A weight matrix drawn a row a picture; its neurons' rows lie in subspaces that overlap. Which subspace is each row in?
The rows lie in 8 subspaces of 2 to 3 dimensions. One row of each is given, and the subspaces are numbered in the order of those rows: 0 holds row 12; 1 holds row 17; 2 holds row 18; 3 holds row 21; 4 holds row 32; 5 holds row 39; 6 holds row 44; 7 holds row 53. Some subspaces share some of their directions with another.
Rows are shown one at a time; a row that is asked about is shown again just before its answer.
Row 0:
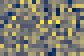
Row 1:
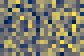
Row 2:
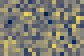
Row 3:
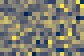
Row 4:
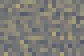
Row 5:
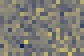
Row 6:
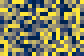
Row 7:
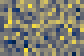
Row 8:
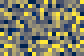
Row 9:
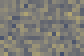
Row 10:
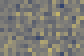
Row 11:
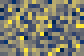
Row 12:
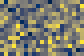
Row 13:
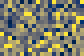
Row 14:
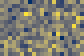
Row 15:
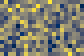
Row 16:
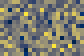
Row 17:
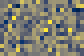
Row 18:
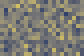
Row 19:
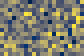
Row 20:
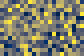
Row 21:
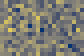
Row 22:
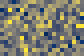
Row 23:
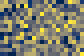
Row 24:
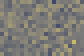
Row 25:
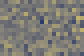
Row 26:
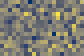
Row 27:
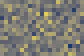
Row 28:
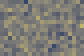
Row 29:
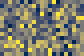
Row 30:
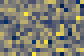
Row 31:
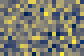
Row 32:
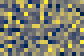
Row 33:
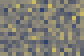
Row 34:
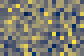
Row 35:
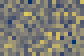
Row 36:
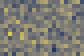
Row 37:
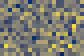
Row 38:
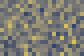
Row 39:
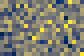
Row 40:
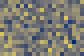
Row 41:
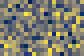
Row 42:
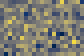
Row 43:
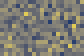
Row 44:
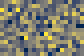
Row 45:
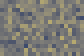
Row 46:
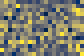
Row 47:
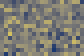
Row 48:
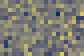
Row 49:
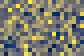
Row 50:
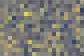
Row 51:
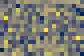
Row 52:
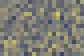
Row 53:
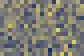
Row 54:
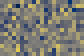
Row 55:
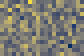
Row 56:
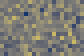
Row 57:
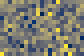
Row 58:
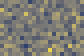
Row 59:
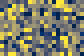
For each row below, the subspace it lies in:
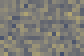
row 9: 3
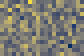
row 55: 3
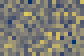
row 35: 7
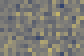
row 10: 6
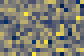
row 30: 0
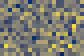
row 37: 3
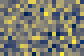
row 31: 1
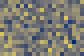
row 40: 5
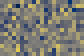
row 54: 1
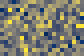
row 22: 6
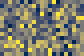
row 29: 7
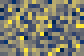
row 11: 6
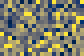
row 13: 7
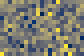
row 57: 7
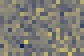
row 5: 7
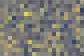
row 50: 3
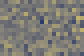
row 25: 1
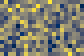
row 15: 0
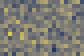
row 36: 2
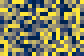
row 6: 7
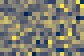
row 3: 0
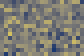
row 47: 2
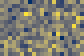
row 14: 5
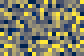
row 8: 4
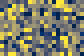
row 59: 5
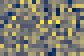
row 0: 1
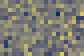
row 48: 1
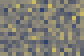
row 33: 2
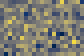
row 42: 2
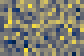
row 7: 4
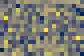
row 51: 1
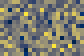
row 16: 6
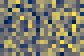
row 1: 3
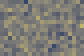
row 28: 2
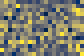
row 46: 1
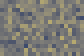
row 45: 4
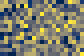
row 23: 5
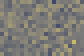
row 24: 7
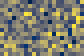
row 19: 1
